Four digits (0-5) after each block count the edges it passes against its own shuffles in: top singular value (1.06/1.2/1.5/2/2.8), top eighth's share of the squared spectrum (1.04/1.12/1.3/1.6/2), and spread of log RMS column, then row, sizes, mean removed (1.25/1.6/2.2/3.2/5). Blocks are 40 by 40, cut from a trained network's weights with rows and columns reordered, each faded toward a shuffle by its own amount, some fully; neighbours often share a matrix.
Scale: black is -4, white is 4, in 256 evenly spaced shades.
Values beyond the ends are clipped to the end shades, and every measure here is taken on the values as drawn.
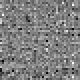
2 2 2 0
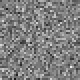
0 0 0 0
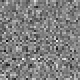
3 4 1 2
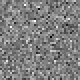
0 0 0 0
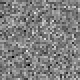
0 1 0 0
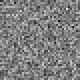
2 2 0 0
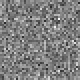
0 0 0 0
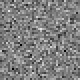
0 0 0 0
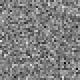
1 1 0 0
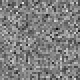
1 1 1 0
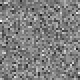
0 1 0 0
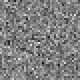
1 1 0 0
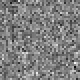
1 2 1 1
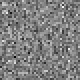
2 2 1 0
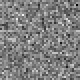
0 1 0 0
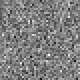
0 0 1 0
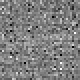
2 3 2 0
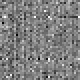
3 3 0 2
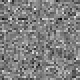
3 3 1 2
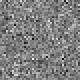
2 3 1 1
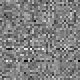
3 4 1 2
